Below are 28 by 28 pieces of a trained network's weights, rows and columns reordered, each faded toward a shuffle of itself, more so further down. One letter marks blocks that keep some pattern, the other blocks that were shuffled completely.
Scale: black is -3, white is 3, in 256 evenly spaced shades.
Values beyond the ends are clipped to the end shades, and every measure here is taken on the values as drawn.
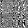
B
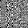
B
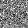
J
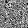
J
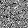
J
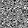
B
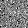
J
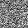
J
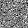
J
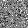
J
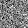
J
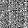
B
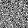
J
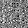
B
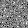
J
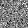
J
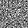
B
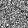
J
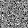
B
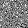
J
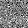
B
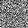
B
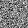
J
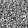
B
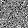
J
